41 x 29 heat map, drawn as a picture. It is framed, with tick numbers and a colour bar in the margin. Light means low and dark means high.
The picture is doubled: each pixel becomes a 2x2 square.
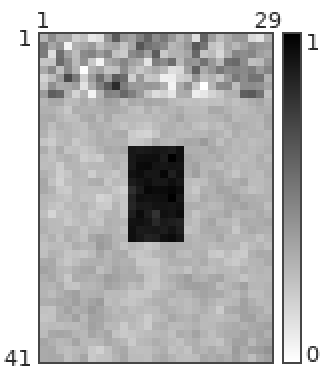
The texture is blotchy. An odd patch, higher than its surroundings, sits in the centre. A horizontal seam about 20% of the way down splits the table, and the bottom part is calmer. There is no overall slope. The centre is the ninth with the highest average.
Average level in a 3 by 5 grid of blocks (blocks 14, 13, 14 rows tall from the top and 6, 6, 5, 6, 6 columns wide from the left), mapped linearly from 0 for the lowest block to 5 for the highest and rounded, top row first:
01001 / 01510 / 00000
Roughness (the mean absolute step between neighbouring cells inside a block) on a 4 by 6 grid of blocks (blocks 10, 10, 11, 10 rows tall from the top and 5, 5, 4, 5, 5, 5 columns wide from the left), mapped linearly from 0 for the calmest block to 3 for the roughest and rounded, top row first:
332232 / 002200 / 002200 / 000000
